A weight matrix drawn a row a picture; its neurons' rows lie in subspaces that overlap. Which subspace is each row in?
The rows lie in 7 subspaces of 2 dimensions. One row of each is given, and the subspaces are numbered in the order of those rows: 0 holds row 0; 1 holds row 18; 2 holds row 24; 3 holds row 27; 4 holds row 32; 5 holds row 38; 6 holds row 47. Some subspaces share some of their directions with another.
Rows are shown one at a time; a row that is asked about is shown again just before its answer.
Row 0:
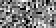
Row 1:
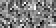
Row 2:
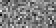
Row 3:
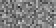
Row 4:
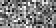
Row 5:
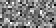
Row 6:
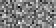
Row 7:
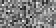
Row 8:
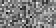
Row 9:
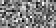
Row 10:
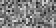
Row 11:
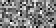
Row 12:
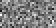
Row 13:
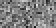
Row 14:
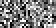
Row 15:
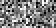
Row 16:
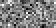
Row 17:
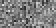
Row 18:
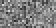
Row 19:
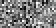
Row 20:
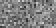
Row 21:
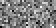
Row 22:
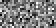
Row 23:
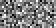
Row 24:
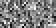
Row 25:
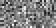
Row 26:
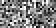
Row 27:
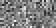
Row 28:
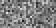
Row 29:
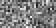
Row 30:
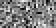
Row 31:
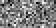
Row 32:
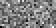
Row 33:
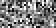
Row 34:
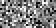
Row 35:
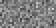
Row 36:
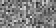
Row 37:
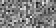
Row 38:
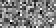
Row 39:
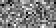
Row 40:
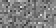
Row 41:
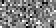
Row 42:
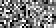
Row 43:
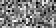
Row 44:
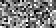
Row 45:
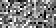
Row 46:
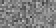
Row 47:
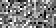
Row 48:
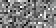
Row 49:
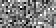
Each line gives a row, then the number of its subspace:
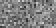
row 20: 4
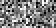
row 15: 5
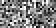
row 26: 5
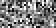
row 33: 2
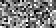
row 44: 4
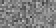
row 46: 6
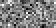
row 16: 0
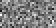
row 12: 1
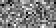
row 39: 0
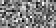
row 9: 6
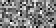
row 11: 5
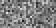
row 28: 3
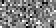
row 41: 4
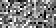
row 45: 6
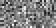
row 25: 3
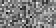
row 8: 2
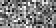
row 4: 1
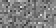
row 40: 6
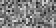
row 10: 5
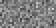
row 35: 1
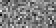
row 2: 1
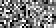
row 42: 2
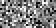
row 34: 4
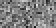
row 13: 0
